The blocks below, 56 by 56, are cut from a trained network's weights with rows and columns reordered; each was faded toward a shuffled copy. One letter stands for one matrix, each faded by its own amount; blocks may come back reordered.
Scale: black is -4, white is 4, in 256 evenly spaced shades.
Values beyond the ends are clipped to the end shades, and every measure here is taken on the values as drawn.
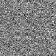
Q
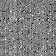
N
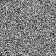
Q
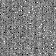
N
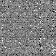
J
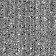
N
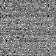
J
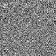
Q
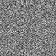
Q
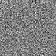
Q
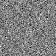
Q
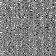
N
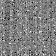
N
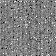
N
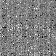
N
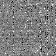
J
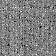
N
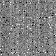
N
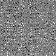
J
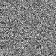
Q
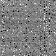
J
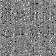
N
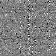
J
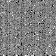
N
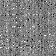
N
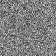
Q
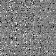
J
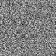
Q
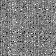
N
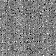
N
